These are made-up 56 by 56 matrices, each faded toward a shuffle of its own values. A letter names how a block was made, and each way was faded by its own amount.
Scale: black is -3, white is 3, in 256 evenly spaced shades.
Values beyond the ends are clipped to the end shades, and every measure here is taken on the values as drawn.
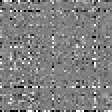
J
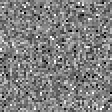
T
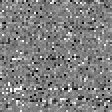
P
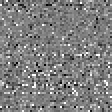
P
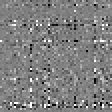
J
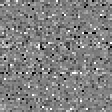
P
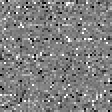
P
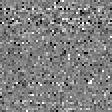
P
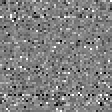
P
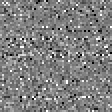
P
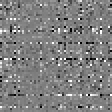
J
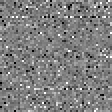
P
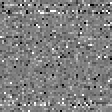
P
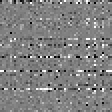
J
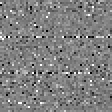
P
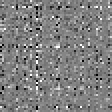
J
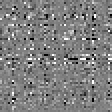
J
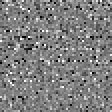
P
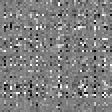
J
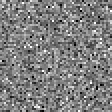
T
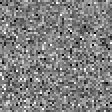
T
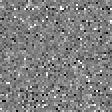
P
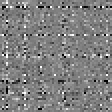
J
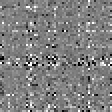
J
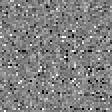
P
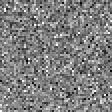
T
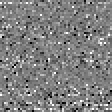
P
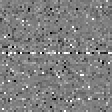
P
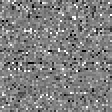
P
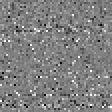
P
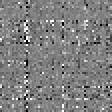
J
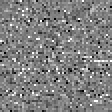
P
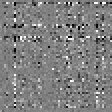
J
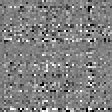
J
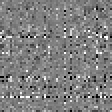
J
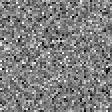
T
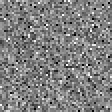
T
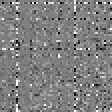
J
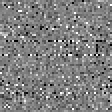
P
